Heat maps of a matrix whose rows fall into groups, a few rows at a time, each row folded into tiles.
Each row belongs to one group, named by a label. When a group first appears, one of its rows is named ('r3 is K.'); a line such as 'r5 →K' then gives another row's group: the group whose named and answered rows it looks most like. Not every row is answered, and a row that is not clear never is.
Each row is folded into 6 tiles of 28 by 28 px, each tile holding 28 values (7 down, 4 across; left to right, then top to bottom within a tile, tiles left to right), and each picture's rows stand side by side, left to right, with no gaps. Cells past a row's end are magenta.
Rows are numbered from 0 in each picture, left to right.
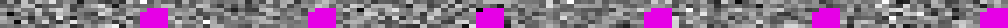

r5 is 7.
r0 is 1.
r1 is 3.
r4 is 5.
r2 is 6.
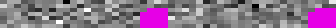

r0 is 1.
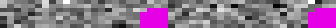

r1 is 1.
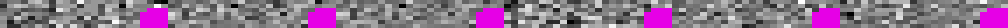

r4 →6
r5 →1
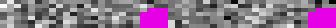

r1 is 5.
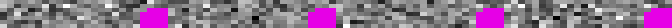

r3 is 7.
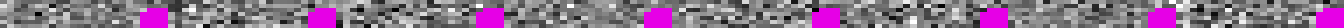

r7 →7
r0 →7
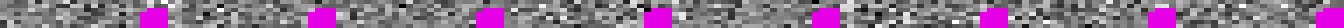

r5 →7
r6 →3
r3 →6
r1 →7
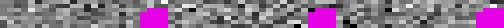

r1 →6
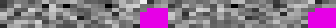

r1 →1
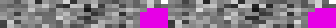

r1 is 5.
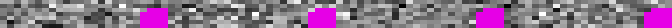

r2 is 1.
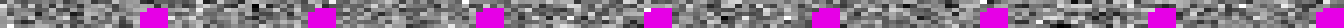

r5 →1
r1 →5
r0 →7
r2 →6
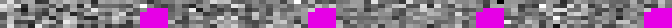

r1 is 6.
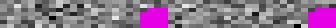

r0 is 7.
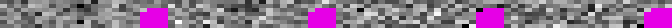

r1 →3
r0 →3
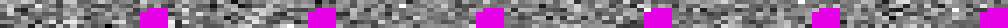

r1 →5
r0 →7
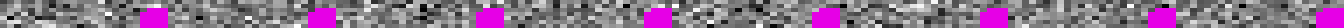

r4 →3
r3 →3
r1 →6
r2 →5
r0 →3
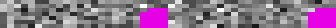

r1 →7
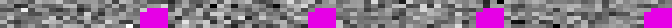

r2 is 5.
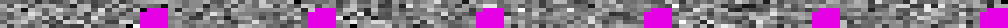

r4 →3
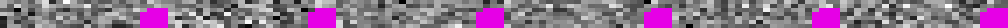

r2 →5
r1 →3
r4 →3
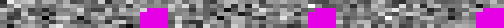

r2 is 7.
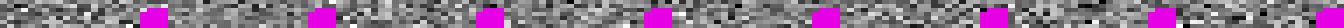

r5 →6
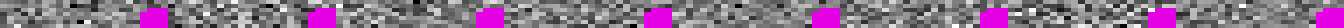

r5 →6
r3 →6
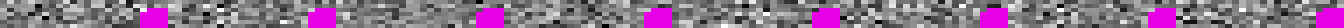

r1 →7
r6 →7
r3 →3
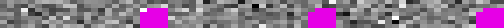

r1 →5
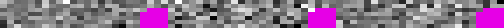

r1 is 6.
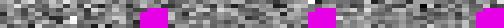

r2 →5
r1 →1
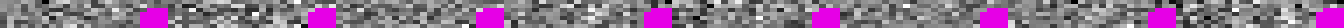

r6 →5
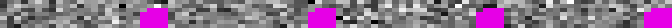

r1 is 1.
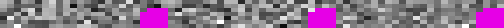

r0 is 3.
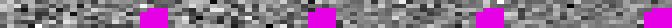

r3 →1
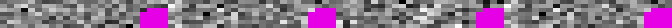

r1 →7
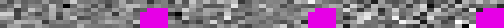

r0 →1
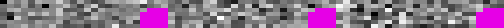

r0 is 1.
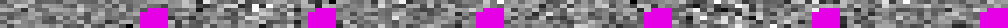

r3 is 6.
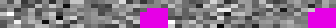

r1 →7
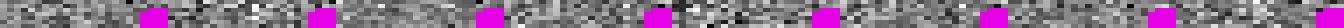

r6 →3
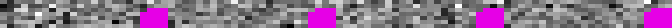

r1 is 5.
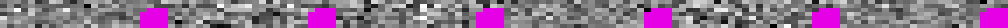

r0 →5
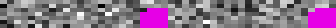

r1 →3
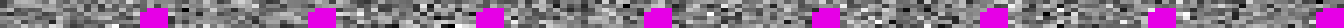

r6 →7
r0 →6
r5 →3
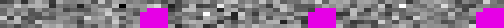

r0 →3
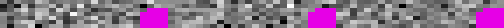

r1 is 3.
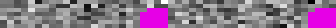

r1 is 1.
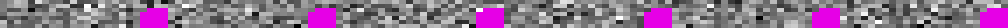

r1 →6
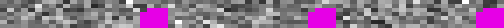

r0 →6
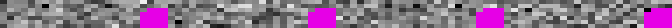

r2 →3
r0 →1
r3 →6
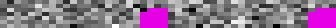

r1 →7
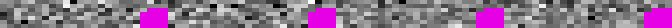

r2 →5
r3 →5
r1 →1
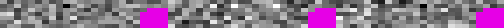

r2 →5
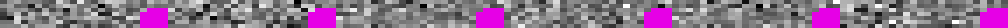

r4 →5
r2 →5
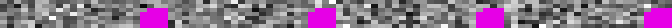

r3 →7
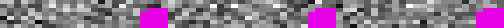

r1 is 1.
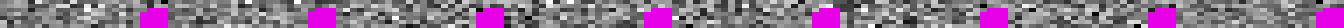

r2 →6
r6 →6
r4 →3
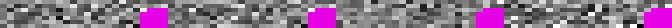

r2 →5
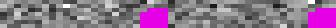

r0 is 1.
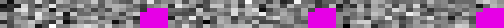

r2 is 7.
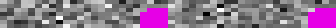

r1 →7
